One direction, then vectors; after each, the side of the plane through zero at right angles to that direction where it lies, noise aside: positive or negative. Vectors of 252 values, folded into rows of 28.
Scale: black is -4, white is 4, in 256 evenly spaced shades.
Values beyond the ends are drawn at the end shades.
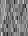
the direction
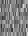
negative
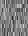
positive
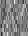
negative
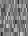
negative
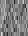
positive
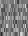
negative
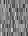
positive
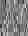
negative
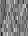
negative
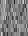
positive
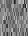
positive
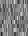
negative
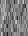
positive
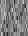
positive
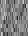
positive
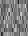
negative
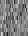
positive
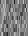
positive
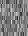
positive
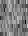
negative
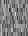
positive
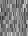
negative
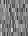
positive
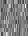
negative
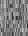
positive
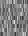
negative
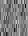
positive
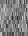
positive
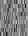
positive
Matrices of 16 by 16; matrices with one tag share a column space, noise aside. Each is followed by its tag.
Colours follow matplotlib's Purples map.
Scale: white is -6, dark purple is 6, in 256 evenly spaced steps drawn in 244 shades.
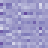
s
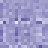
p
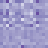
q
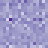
q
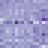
p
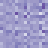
s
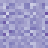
s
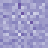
s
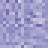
q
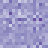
q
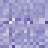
p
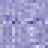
p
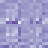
p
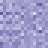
s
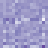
p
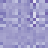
q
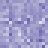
p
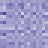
s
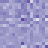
q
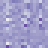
q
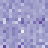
p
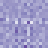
p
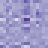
q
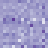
p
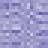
s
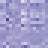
q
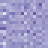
s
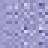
s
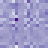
q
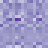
q
